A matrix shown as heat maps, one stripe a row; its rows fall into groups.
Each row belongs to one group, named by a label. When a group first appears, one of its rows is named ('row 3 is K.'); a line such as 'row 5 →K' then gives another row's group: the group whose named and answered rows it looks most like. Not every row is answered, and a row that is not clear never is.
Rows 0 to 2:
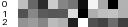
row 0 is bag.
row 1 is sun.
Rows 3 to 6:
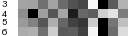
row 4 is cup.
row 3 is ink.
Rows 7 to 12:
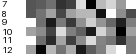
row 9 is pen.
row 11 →pen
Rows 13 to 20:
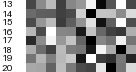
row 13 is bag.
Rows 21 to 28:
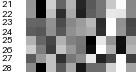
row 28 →cup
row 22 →cup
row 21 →cup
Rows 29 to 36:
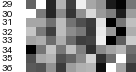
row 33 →ink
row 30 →pen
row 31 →ink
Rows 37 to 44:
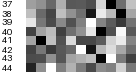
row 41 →cup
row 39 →pen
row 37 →ink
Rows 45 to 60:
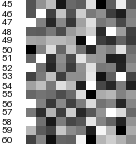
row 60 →sun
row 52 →pen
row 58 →pen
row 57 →cup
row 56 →pen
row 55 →sun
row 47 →pen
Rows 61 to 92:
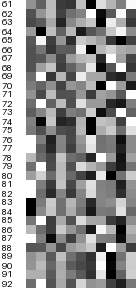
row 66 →sun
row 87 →pen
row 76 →pen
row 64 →cup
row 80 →ink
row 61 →sun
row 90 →ink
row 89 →ink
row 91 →ink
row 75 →sun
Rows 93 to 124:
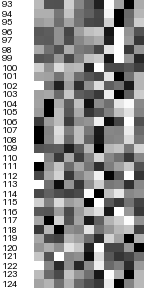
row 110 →pen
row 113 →pen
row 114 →sun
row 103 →ink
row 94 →ink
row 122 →pen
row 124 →ink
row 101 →ink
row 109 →sun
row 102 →pen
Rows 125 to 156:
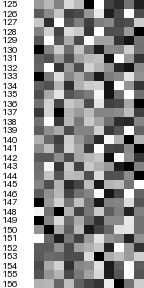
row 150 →cup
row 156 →ink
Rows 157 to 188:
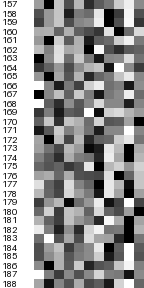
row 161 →cup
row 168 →pen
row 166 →pen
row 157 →cup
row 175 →sun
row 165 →cup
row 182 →pen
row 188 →cup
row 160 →ink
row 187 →pen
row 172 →cup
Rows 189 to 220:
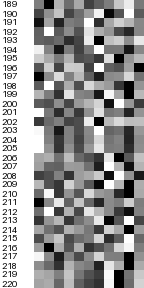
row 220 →ink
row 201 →pen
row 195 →ink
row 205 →pen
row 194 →pen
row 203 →pen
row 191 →sun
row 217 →pen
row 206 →ink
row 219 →ink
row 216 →cup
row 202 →sun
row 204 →pen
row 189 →cup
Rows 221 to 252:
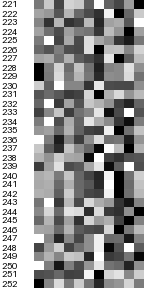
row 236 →pen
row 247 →pen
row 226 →sun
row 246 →ink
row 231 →sun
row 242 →ink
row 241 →ink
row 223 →sun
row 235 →ink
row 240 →ink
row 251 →sun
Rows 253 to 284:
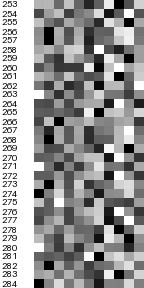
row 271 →pen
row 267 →cup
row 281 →sun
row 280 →pen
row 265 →sun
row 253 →ink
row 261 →ink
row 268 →cup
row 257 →cup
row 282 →cup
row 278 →ink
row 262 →sun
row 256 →cup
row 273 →cup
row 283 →ink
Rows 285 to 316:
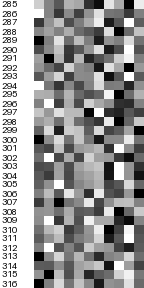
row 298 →ink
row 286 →pen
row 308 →ink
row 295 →ink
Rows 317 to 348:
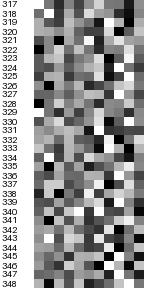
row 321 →sun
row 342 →ink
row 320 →ink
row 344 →ink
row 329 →pen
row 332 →ink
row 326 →cup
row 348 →cup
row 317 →pen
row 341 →cup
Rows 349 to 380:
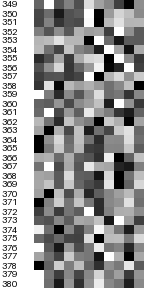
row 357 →sun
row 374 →pen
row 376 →pen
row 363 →cup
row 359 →pen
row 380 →pen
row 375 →sun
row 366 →ink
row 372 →sun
